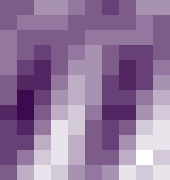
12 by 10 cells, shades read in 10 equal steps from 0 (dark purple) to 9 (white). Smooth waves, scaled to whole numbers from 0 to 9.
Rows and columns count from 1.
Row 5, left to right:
4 2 1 3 5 5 3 1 2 4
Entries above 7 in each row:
0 0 0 0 0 0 0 0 2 3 2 3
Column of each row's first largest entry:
3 2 1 6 5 5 5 5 4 4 9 3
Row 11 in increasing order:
2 3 3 4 6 6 7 7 8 9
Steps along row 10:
same up up down down down up up same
